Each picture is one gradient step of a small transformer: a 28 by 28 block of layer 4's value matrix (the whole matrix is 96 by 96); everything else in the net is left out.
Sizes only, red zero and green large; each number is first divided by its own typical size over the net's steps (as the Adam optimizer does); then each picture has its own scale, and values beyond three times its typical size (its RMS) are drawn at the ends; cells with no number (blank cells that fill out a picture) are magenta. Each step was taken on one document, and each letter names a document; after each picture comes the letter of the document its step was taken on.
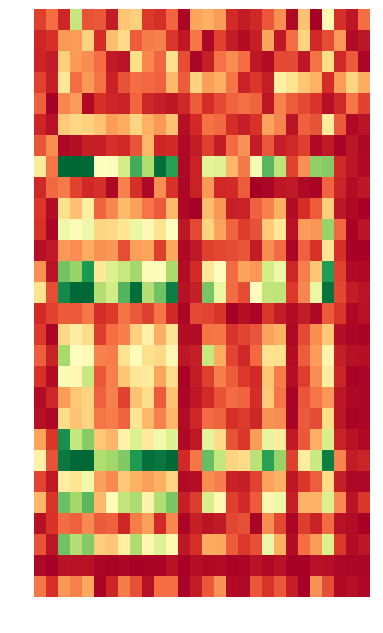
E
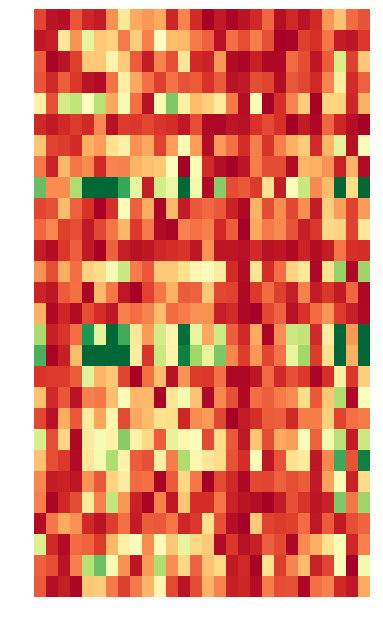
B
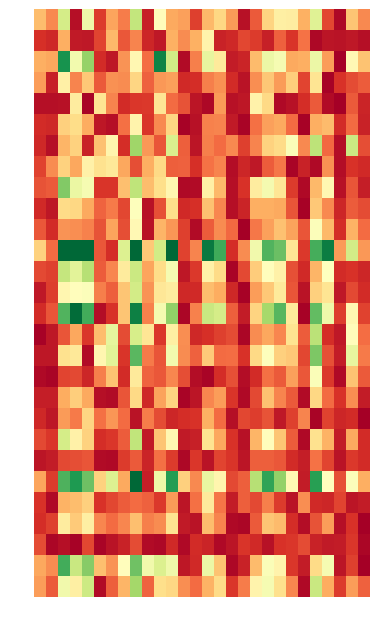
E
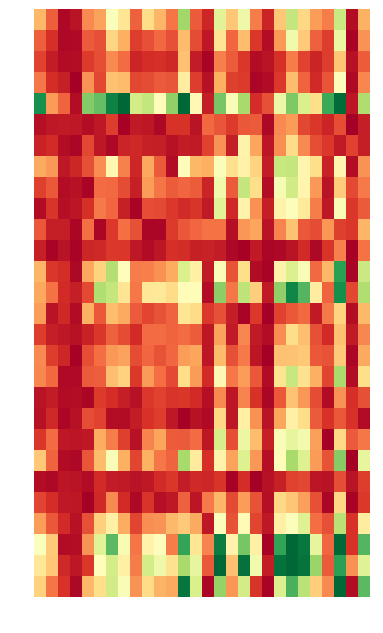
B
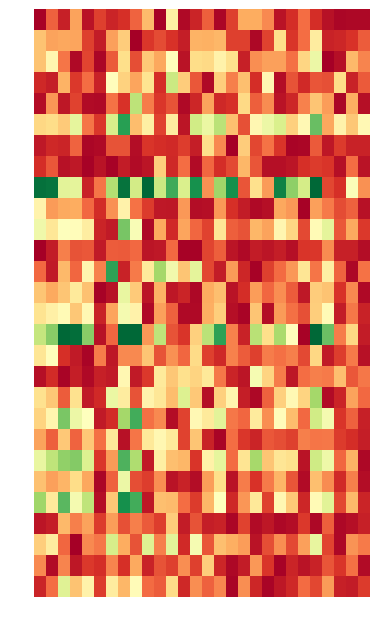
E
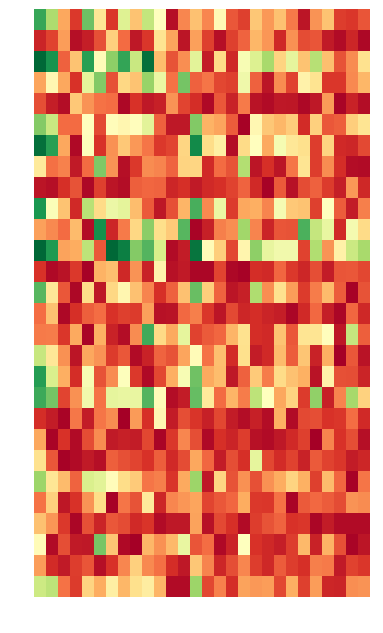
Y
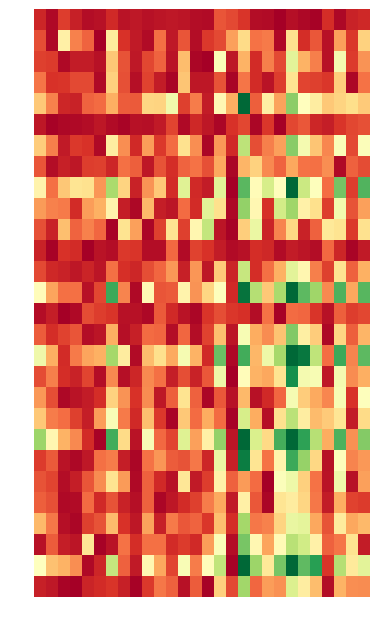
B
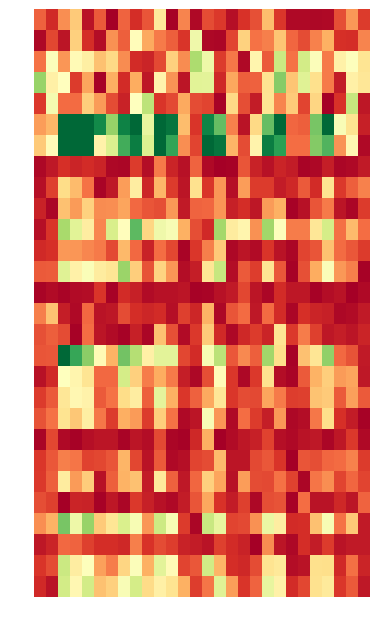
E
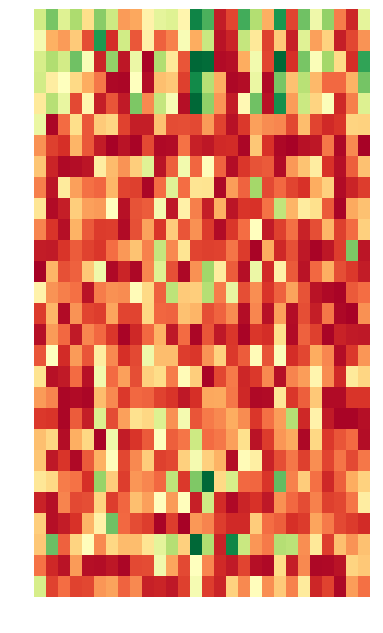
Y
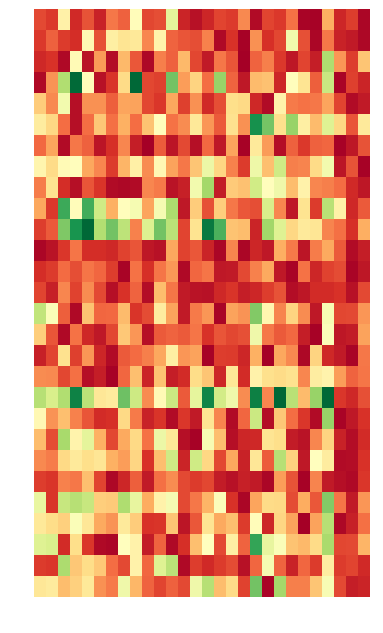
E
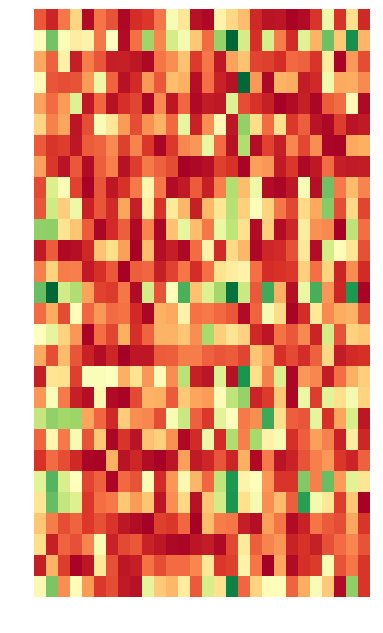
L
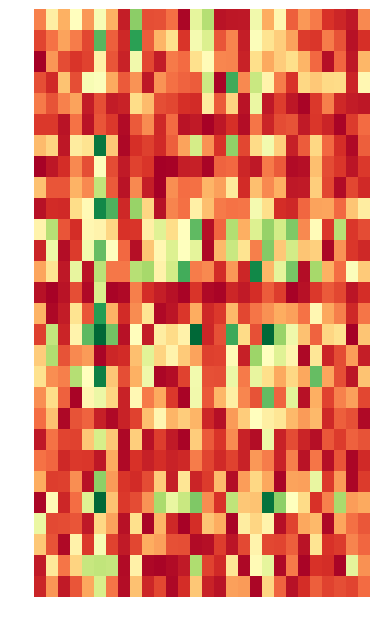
Y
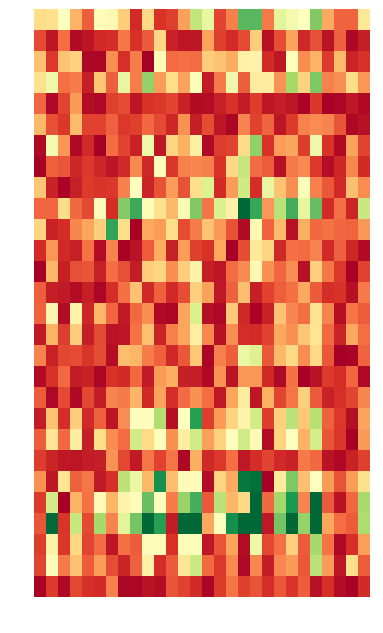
Y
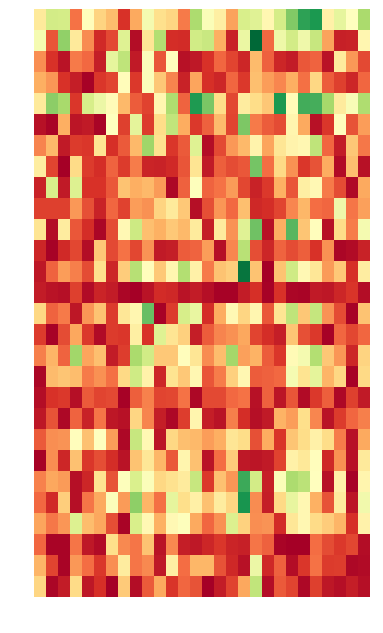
Y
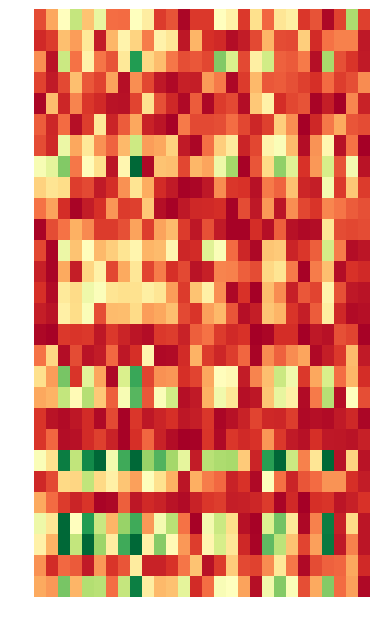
E
